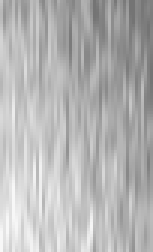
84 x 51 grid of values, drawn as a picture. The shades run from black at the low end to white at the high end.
The halves do not mirror each other. On average the colour sits 70% of the way up the scale. The ninth with the highest average is the bottom left. The histogram is bell-shaped. The grain runs up and down. The top right is the ninth with the lowest average. There is an overall slope up to the bottom left.
